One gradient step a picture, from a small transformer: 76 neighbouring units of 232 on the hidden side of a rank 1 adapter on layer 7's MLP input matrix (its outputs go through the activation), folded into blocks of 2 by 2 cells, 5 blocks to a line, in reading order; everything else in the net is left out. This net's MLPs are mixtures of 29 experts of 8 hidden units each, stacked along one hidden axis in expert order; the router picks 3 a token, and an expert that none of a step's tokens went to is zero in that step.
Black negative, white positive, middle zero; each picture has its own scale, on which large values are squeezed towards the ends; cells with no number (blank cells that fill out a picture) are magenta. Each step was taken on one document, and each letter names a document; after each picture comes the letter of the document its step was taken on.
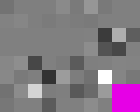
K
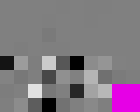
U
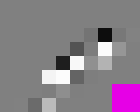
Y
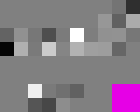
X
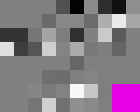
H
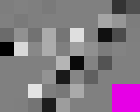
X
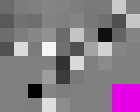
X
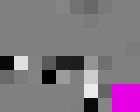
U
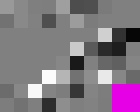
K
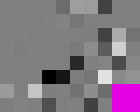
K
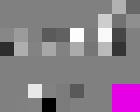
X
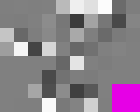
H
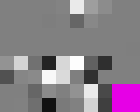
U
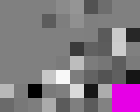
K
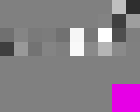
X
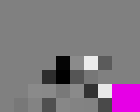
Y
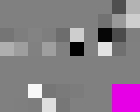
X
